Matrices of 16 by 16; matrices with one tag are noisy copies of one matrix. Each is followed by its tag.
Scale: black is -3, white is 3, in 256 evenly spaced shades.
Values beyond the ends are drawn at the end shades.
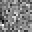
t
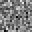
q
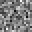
q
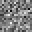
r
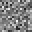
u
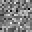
r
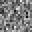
q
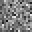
t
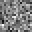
t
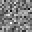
r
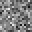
u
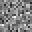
t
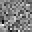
t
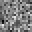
t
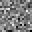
u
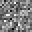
r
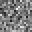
q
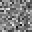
u
